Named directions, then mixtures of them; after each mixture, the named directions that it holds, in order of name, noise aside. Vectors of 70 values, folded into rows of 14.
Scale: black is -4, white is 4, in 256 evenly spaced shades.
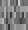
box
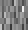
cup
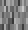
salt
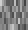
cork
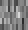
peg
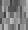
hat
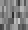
cork, salt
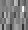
cup, salt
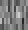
peg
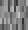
peg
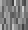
cork, cup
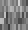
box, hat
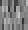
hat, peg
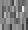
cup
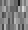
hat, salt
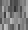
hat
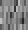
box, peg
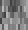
hat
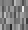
cup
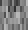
hat, peg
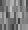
cork, hat
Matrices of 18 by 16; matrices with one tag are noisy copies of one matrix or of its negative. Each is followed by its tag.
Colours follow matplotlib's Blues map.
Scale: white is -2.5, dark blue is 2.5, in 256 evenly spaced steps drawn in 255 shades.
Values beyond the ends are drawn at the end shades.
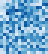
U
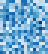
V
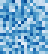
V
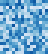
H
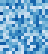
H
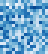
H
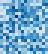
U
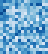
U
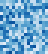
H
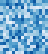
H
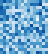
U
